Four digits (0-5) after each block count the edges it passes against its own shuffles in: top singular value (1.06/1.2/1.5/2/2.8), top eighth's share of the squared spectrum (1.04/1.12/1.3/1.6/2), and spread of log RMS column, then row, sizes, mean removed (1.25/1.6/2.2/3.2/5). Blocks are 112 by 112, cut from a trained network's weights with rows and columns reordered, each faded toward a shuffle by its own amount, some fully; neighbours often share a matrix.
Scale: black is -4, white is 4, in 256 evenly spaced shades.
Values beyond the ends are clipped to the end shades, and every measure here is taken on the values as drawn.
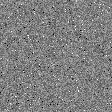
0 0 0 0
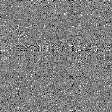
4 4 2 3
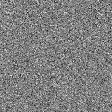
3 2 0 1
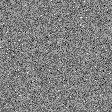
0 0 0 0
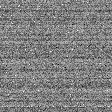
4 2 0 1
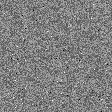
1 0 0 0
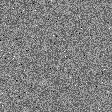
0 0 0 0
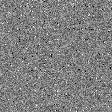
2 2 0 1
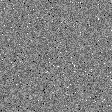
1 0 0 0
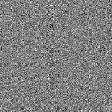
4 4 2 2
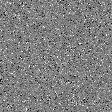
1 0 0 0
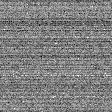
5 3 0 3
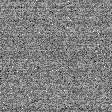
2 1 0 0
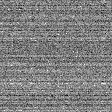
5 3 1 2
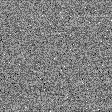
1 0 0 0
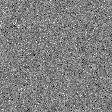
2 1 0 0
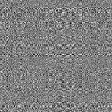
5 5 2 4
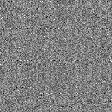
4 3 0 2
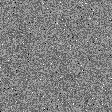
0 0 0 0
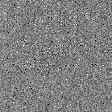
3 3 0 2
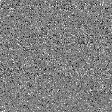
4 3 0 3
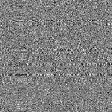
4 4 0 3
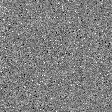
1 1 0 0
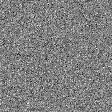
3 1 0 0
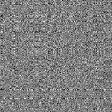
4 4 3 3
